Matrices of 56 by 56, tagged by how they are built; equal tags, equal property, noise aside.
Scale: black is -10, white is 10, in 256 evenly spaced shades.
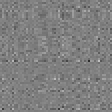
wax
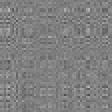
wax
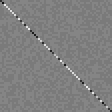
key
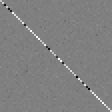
key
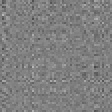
wax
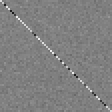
key
